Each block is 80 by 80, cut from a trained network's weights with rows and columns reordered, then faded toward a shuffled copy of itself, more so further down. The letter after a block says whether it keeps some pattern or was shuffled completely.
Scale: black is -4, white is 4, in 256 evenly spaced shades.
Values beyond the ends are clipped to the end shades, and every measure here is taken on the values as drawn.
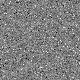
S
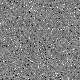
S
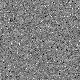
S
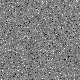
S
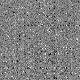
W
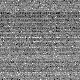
W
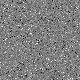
S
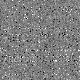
W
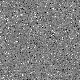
S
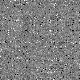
W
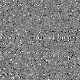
W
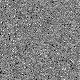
S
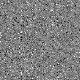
W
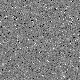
S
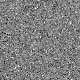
S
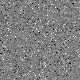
S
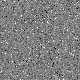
S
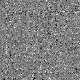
W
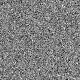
S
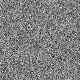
S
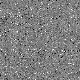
W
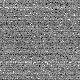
W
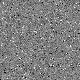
S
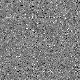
W
